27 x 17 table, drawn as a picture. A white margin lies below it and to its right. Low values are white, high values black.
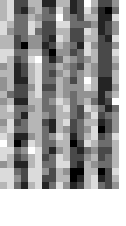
Grain: streaks running down. Stripes: upright, repeating 4 times. Average level on the scale: 50%. Ninth with the lowest average: bottom left.
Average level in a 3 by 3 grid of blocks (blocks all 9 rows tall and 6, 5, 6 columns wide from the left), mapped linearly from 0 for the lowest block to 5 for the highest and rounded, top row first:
154
234
054
